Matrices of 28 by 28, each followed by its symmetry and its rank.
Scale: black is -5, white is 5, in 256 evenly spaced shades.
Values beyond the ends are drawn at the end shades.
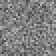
antisymmetric, full rank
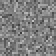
antisymmetric, full rank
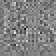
neither, rank five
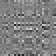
neither, rank three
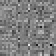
neither, rank five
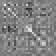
symmetric, rank five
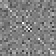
symmetric, rank five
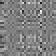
neither, rank three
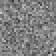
antisymmetric, full rank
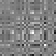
symmetric, rank two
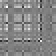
symmetric, rank two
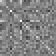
symmetric, rank five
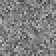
antisymmetric, full rank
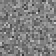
antisymmetric, full rank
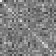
symmetric, rank five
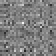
neither, rank five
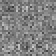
neither, rank five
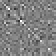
symmetric, rank five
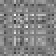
symmetric, rank two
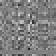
neither, rank three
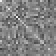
symmetric, rank five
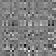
neither, rank three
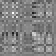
symmetric, rank two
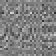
neither, rank five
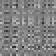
neither, rank three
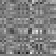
neither, rank three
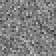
antisymmetric, full rank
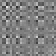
symmetric, rank two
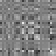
symmetric, rank two
